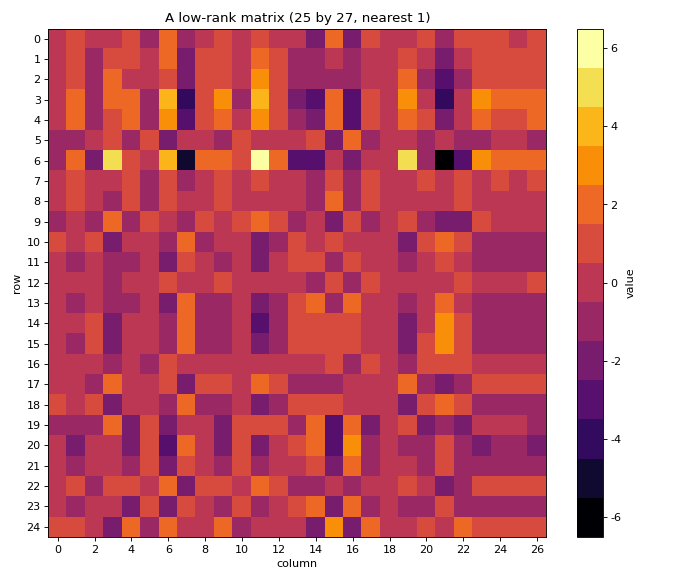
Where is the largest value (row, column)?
6 11
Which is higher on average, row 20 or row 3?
row 3
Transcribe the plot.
Title: A low-rank matrix (25 by 27, nearest 1)
x-axis: column, ticks 0 2 4 6 8 10 12 14 16 18 20 22 24 26
y-axis: row, ticks 0 1 2 3 4 5 6 7 8 9 10 11 12 13 14 15 16 17 18 19 20 21 22 23 24 (0 at the top)
Colour bar: value, ticks -6 -4 -2 0 2 4 6
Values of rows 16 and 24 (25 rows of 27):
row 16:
0 0 0 -1 0 -1 1 0 0 0 0 0 0 0 0 1 -1 1 0 -1 1 1 1 0 0 0 0
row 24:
1 1 0 -2 2 -1 2 0 0 2 -1 0 0 0 -2 3 -2 2 0 0 1 0 2 1 1 1 1
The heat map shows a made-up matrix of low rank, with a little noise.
